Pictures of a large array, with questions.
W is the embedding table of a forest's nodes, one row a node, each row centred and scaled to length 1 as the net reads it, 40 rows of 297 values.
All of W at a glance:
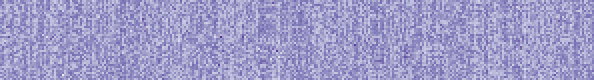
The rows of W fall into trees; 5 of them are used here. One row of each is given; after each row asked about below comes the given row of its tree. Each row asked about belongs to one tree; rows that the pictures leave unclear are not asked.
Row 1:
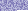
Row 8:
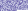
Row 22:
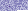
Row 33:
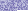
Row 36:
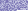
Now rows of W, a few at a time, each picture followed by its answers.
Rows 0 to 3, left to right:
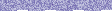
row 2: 33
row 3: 1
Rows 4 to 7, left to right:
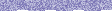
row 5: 33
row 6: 1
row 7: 8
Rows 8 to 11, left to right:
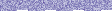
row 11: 1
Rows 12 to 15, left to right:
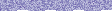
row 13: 22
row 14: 1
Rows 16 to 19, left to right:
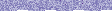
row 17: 33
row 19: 33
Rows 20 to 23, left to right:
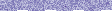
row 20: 33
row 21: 8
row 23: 1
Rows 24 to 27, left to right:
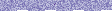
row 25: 36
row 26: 22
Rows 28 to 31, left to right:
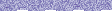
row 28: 36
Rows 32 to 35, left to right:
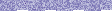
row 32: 36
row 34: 1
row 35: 8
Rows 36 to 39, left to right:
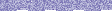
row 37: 8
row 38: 1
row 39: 8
